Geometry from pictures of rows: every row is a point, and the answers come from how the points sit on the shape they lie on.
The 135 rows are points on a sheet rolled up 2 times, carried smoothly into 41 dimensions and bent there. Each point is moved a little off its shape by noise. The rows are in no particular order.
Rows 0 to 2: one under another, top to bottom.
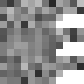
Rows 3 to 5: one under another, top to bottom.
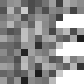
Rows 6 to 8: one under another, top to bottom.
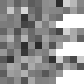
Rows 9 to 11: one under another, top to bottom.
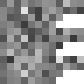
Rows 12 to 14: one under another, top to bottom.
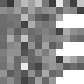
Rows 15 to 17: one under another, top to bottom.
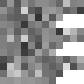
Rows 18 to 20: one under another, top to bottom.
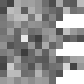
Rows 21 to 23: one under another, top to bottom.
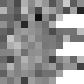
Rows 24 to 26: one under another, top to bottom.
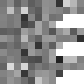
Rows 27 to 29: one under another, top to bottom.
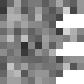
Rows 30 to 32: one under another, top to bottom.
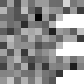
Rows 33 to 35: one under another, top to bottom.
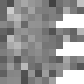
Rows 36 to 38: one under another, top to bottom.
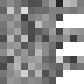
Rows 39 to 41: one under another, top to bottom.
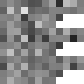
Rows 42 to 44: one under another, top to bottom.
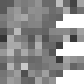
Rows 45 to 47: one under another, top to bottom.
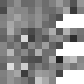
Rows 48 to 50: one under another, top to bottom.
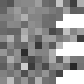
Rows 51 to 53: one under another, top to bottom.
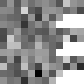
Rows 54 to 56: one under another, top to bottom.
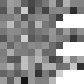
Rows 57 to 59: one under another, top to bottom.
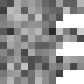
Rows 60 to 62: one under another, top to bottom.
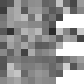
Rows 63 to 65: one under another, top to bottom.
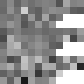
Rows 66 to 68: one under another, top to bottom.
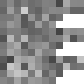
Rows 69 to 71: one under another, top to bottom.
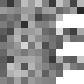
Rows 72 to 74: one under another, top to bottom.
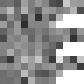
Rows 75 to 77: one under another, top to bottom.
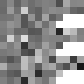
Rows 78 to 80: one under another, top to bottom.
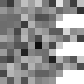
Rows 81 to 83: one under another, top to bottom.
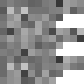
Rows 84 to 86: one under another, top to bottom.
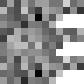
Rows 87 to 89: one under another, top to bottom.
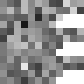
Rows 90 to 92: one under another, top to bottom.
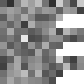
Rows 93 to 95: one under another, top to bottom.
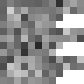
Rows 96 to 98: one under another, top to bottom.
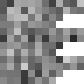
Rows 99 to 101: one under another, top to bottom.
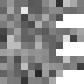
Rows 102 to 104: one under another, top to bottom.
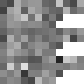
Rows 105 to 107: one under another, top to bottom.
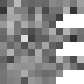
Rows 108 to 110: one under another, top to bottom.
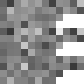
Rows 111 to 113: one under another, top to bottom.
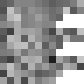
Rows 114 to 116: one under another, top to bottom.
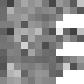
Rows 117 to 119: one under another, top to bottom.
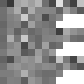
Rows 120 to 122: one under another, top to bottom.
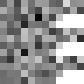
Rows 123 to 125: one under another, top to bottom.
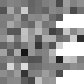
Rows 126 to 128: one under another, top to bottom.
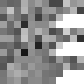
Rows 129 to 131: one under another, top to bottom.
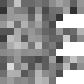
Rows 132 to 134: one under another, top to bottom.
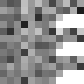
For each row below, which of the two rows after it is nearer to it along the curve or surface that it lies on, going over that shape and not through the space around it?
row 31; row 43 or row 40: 43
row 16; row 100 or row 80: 100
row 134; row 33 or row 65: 33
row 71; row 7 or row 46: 46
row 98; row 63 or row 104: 104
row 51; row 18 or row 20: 20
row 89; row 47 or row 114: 47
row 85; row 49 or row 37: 37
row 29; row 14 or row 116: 116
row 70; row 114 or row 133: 133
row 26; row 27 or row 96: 27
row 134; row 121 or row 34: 34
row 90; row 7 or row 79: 79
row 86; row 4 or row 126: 4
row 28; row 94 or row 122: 94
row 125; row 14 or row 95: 14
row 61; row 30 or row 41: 30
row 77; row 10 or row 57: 57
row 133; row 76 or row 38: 38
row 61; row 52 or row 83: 52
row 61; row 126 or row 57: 57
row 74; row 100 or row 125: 100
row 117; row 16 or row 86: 86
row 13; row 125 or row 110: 110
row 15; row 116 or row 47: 47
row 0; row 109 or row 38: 109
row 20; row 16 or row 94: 16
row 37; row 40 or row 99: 40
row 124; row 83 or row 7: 7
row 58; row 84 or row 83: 84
